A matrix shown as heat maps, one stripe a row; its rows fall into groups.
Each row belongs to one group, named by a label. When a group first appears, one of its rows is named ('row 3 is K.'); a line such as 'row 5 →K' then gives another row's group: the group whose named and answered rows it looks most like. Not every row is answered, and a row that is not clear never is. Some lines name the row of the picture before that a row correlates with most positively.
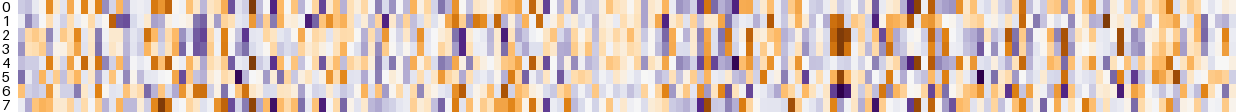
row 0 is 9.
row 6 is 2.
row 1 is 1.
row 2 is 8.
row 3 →8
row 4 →9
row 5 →8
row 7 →9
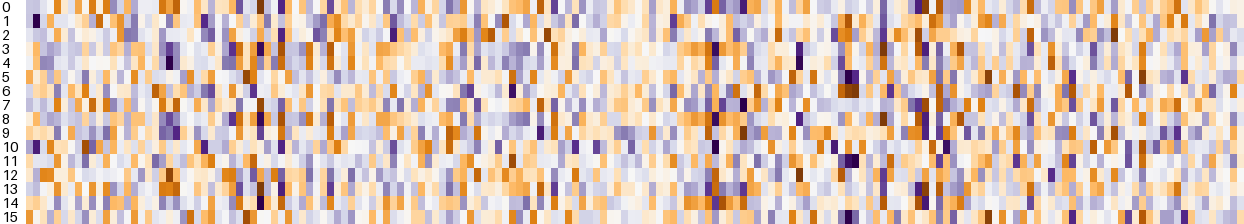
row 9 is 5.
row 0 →9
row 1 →1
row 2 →1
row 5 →2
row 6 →8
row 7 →9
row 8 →5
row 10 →1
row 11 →2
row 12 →9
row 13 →9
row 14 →5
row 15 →2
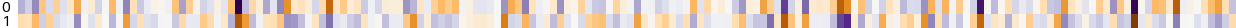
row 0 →8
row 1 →2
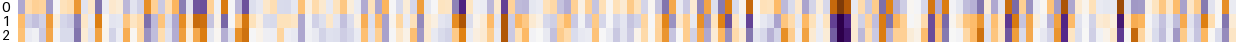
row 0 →8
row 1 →2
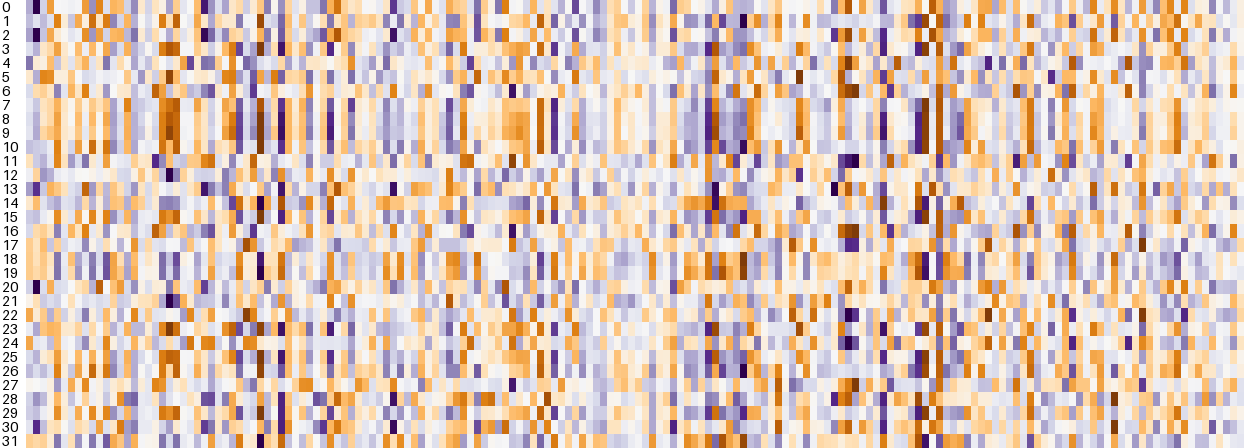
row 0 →1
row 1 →9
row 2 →1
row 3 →9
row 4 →8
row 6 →8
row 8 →9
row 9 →9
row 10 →9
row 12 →5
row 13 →1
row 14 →5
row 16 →8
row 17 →2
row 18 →5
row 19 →5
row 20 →1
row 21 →5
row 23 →9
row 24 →2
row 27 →8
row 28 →1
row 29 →9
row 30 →1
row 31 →5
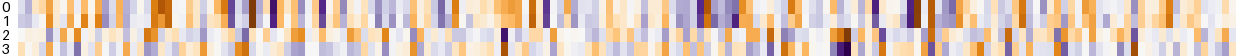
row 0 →9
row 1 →9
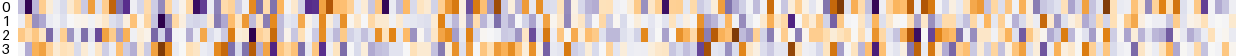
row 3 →9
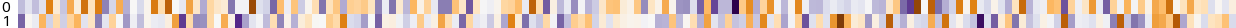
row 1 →8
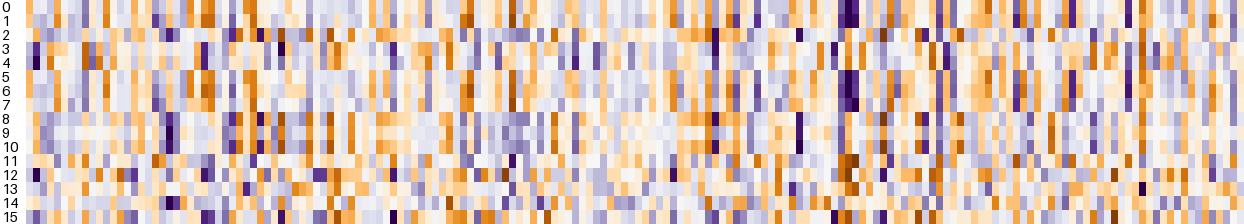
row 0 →2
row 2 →5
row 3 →1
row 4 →1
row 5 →2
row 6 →2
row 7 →2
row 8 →5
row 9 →5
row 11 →8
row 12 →1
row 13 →8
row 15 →1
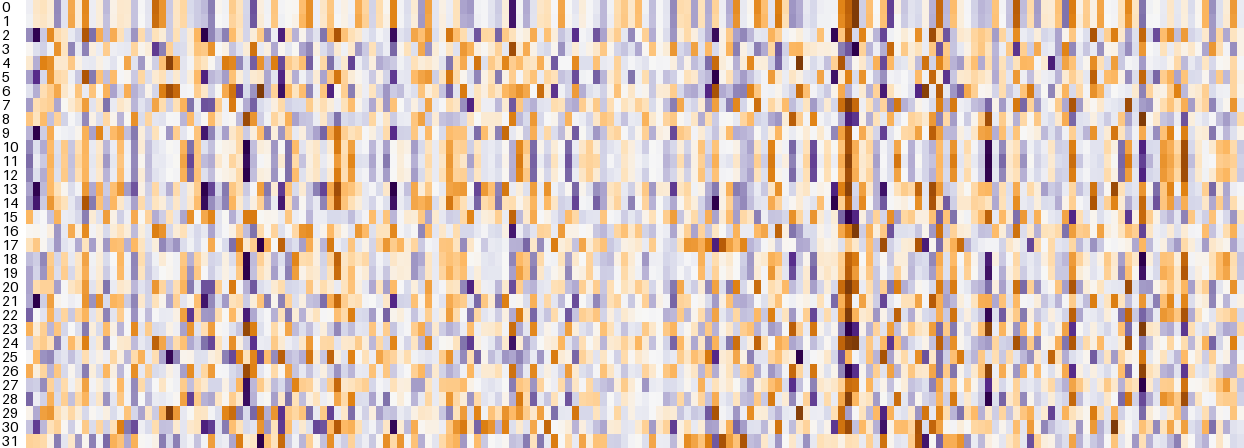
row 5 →1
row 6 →9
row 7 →8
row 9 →1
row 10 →8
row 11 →8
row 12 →8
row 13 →1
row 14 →1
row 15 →2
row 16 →8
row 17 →5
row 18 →8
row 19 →8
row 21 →1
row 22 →8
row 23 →2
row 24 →8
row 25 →5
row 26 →2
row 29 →9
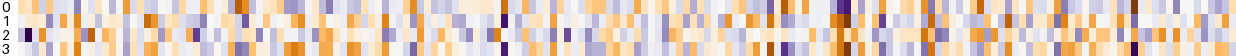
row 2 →1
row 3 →8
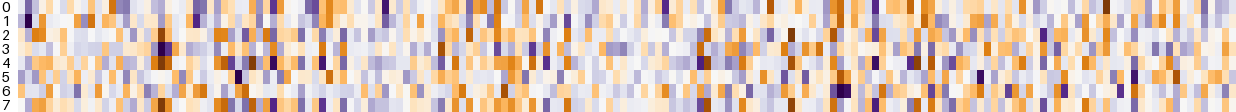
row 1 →1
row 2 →9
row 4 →9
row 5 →8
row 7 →9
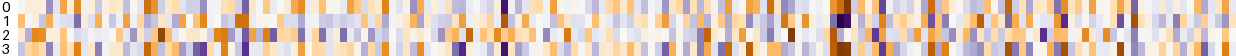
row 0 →8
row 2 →9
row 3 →8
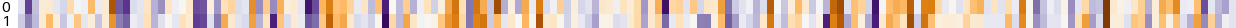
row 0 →1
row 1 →1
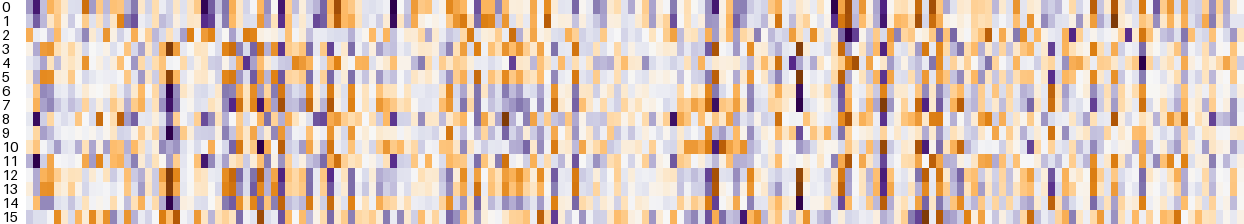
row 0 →1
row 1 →1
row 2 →2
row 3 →9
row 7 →5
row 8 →1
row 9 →5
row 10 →5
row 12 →9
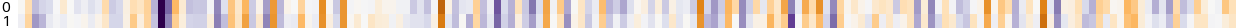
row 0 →5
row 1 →5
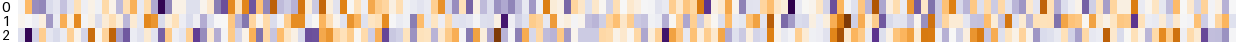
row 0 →5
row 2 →1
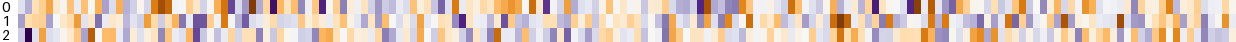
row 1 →8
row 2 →1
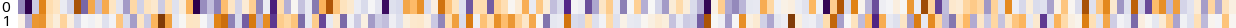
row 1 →9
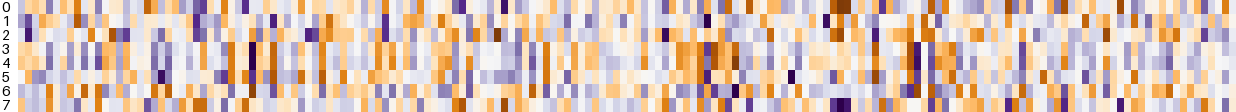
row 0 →8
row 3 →5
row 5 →5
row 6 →9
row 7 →2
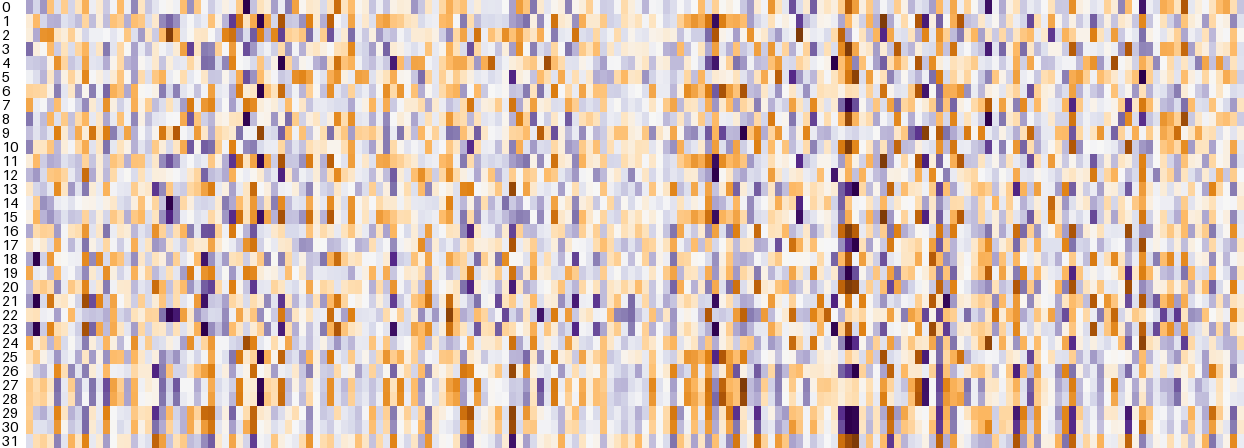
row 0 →8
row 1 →5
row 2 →9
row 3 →8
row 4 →1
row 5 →8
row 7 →2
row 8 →8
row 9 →9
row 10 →8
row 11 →5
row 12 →1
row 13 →2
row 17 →2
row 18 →1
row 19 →2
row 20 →8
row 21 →1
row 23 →1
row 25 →5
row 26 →2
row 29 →2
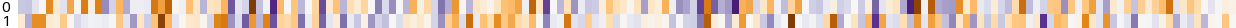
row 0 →9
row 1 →9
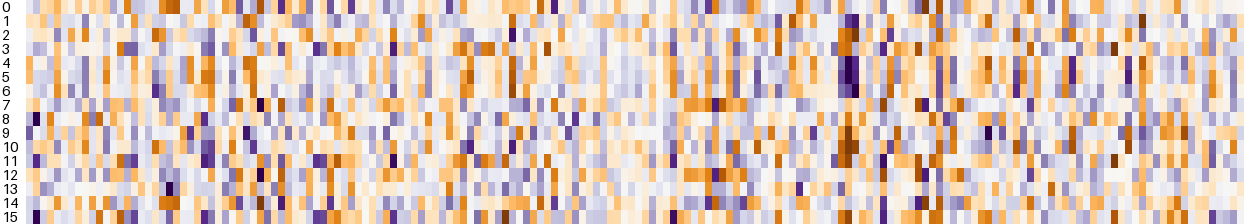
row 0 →9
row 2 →8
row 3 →1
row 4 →2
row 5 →2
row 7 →5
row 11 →1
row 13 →5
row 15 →1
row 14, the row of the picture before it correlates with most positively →0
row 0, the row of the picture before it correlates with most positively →0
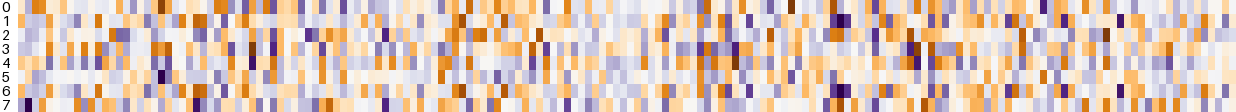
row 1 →2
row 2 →1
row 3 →9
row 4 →5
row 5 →5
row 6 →2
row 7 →1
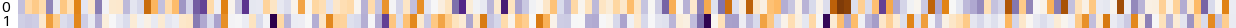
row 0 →8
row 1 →1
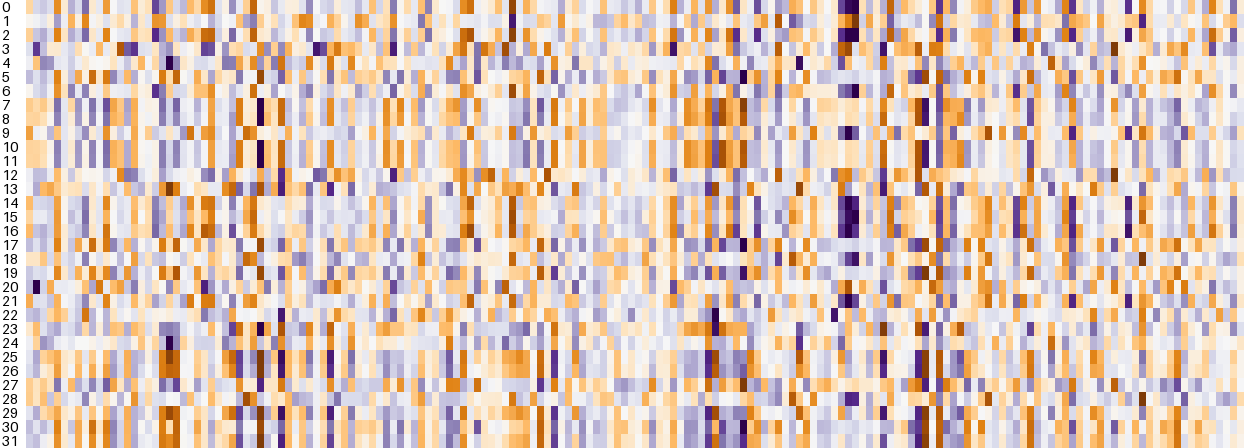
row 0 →2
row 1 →8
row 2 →2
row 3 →1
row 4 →5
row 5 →9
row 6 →2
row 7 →5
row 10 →5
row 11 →5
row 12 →1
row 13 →9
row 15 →2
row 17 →9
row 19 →9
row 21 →2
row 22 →1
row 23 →5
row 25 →9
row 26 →9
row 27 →5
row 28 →2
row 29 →9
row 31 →9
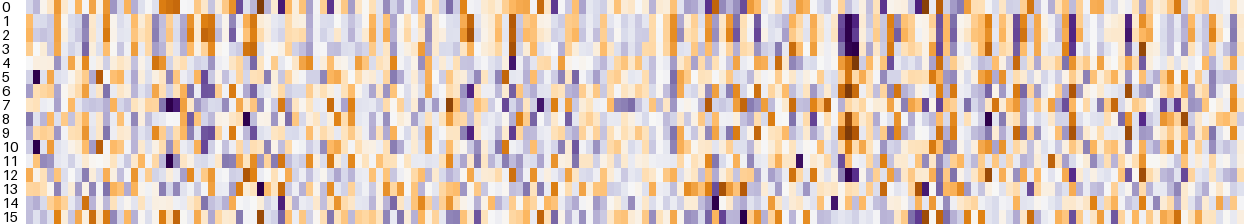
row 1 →2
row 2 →2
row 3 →2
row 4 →8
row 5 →1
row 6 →8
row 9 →8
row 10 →1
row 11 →5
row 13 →5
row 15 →9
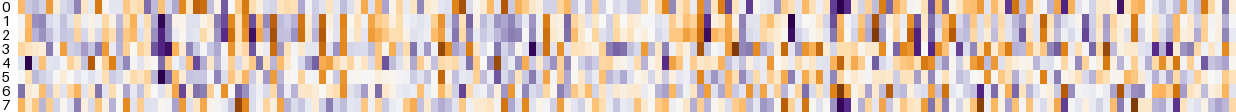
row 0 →2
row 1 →5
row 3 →5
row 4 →1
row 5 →5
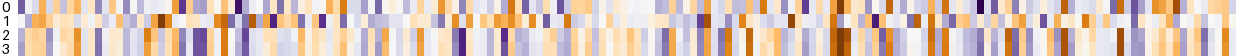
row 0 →8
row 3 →8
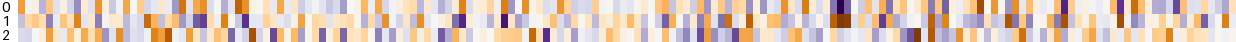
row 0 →2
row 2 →9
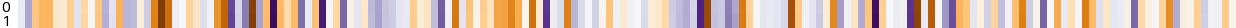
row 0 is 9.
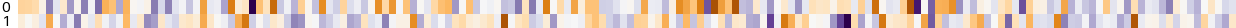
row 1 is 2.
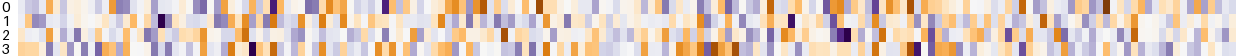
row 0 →1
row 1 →5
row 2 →2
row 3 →5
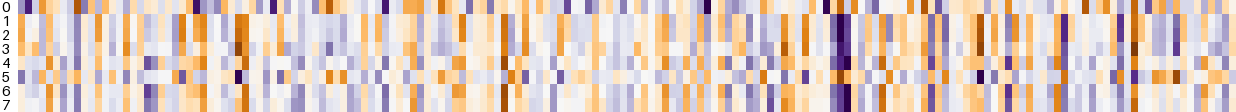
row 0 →1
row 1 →2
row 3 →2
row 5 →8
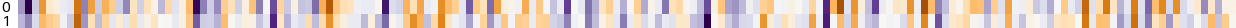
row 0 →1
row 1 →1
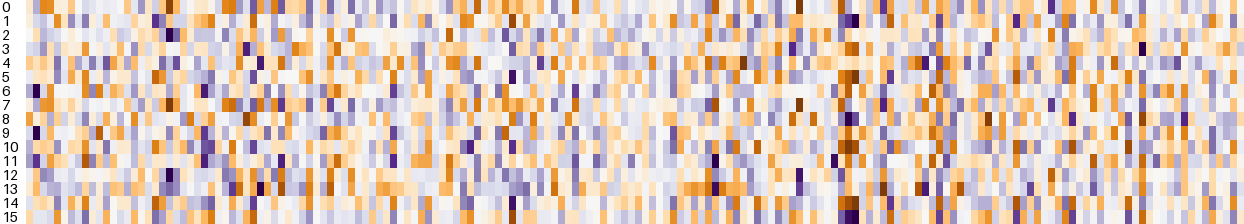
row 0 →9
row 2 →5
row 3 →8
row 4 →5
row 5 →8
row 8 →2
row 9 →1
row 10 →8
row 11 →1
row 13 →5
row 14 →8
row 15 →2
